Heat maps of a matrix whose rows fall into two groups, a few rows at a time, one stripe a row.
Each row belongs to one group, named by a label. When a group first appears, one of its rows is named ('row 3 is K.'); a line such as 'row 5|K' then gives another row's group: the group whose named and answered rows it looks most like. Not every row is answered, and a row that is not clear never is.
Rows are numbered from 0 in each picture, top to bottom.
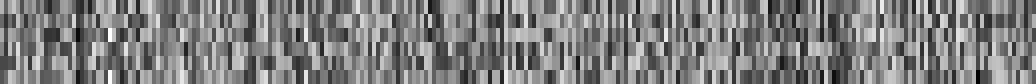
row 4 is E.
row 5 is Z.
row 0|Z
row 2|Z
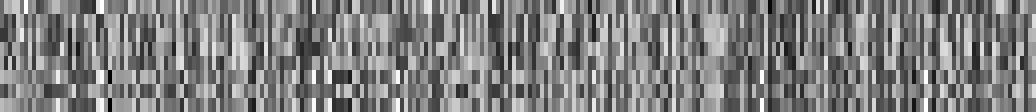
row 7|Z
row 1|E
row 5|Z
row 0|Z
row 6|E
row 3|E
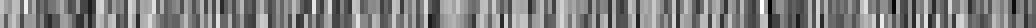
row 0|Z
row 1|Z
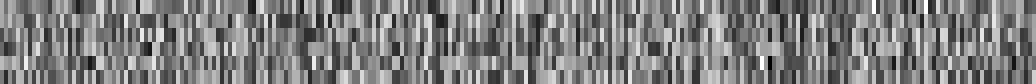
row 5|E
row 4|Z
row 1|E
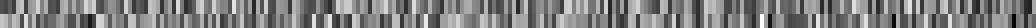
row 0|E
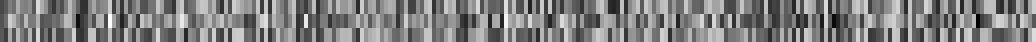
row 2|E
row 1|Z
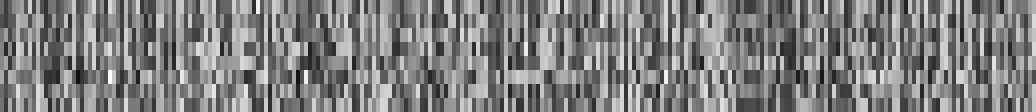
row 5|Z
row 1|E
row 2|E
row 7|E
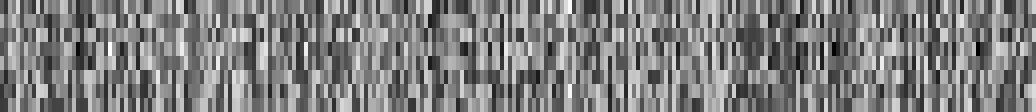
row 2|E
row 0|E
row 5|E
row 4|Z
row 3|Z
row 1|Z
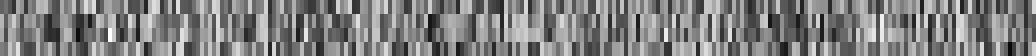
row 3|E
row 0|E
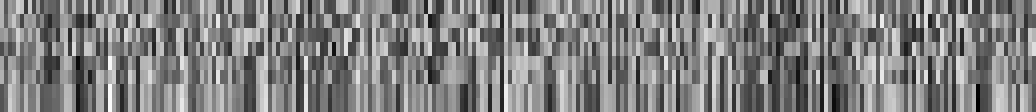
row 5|Z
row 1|Z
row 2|E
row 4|Z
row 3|E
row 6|Z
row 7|Z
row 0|E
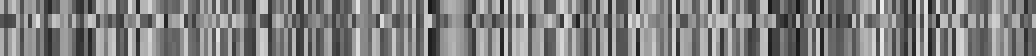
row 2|Z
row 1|E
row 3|Z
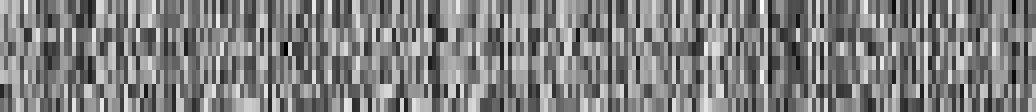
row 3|E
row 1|Z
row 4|Z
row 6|E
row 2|E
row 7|E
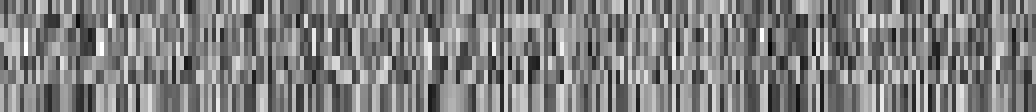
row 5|E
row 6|Z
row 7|Z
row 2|Z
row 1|Z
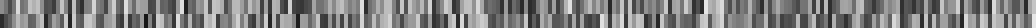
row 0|E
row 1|E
